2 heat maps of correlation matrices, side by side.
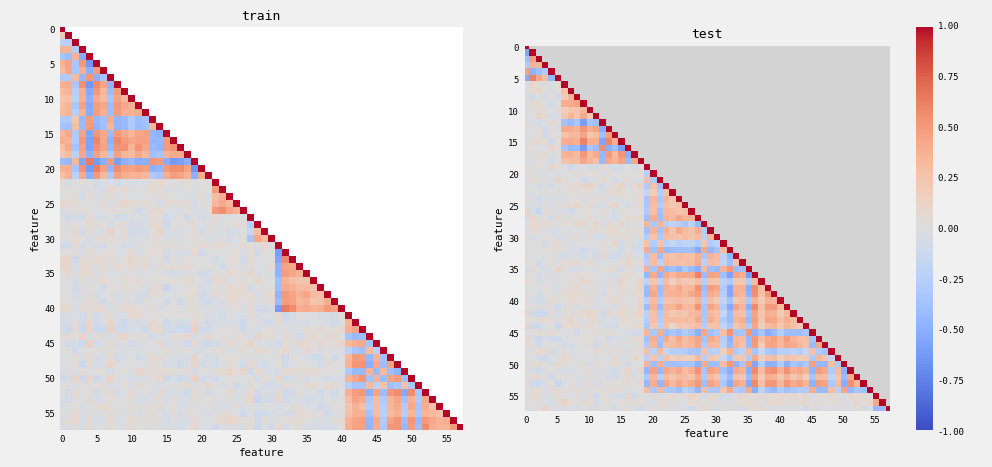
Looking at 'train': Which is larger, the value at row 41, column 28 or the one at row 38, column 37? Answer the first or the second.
the second
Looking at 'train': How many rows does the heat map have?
58
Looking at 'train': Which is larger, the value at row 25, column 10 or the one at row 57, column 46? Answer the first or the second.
the first
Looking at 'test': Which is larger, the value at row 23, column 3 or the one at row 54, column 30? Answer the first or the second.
the first
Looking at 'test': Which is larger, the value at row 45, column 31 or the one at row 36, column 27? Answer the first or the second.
the second
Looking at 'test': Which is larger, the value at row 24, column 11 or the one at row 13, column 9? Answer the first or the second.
the second
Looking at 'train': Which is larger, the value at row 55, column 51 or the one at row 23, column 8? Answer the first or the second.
the second
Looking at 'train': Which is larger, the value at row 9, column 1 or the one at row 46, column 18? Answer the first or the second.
the first
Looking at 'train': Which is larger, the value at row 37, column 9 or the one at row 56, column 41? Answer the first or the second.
the second
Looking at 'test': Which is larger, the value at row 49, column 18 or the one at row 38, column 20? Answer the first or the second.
the second
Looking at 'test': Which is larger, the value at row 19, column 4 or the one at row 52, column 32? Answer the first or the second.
the first
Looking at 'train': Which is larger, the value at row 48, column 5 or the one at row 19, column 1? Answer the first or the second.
the first
